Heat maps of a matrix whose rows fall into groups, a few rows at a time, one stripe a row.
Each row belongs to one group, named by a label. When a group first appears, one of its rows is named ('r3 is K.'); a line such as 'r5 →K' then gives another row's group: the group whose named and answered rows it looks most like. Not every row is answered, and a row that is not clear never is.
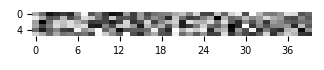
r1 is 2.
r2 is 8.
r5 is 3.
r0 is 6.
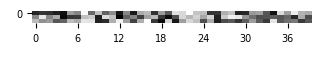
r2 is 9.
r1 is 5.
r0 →6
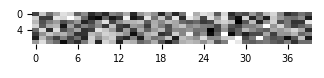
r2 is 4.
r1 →8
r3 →2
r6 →5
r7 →5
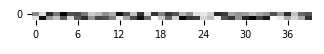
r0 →5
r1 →8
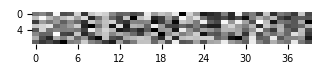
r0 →3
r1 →9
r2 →5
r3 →4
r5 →3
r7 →6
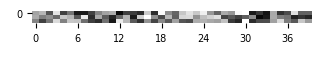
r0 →5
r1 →9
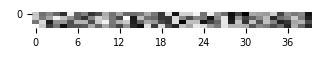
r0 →9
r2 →3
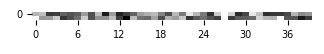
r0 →6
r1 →2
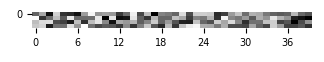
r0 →5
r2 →4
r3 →9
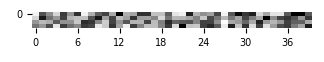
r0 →2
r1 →8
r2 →4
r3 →3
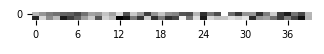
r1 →5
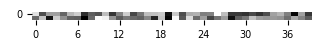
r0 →8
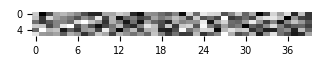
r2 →6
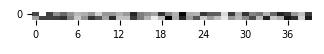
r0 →3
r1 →8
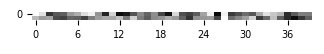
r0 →2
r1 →4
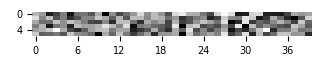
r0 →6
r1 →4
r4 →3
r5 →8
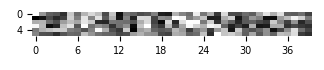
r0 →2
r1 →6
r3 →9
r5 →6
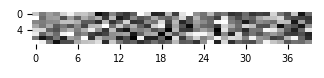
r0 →9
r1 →2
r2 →8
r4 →2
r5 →9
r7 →2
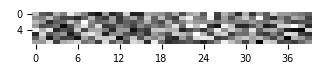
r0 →8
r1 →5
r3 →6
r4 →4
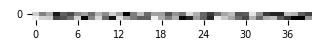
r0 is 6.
